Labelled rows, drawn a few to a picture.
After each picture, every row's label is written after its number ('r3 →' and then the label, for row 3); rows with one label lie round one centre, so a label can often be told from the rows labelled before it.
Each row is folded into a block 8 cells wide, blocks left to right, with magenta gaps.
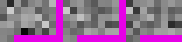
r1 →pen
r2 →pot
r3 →pot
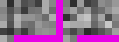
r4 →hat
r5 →pen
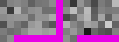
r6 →pot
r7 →pen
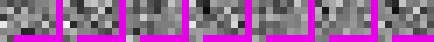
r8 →pen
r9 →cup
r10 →hat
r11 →cup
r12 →hat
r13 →pot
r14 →cup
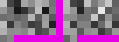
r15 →cup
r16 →cup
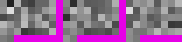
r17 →pen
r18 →pen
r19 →pot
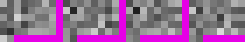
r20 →hat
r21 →pot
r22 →pot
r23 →pot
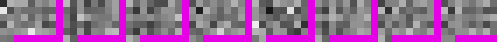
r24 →pot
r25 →hat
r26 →hat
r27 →pot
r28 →cup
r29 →hat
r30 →pot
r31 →pot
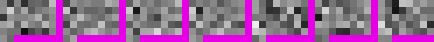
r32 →pen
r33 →pot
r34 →pot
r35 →pot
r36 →cup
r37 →pen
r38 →cup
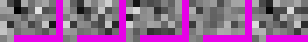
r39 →cup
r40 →cup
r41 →pen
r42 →pot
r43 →cup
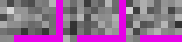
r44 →pen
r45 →hat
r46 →pot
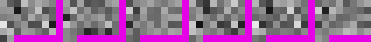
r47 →cup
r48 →pen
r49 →pot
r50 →cup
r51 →cup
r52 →pot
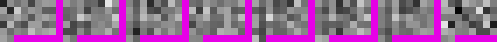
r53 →pot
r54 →hat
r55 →hat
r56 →pot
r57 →hat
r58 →hat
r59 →hat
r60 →cup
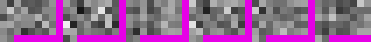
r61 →pen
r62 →cup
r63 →hat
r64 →cup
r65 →pot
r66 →hat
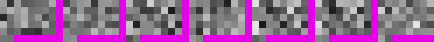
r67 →pen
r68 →pot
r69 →cup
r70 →hat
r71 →cup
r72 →cup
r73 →pot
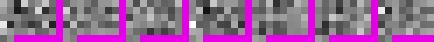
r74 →cup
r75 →pot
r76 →pen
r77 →cup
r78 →hat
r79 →hat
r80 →pot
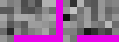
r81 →hat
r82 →pen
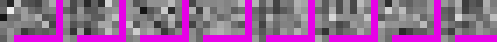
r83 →pen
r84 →hat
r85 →cup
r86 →pot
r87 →hat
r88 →hat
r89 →pen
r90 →hat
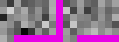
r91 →pen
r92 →pot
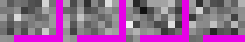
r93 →hat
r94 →hat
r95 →cup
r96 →pen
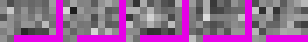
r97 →pen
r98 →pot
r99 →pen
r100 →hat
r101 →pot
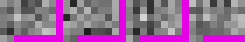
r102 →hat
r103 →pen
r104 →hat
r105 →hat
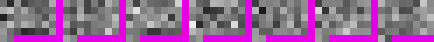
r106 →pen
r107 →hat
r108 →pen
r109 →cup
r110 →pot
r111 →pot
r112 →hat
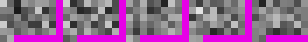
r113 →cup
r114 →cup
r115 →hat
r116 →pen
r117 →pen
